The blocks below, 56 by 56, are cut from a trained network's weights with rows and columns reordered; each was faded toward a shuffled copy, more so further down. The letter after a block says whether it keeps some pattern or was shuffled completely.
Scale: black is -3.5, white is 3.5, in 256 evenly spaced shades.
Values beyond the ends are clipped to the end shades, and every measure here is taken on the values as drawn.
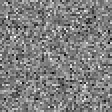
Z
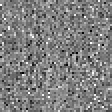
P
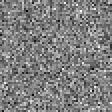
Z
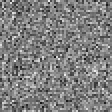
P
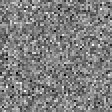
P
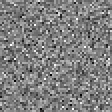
P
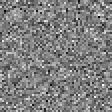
P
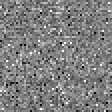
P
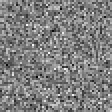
P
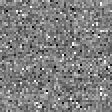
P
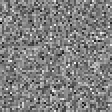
Z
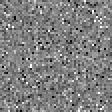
Z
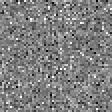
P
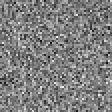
Z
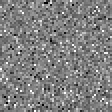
Z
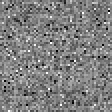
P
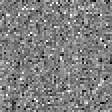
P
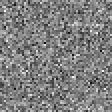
Z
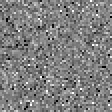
Z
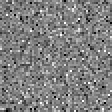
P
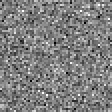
Z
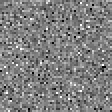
Z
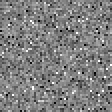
Z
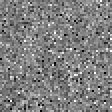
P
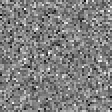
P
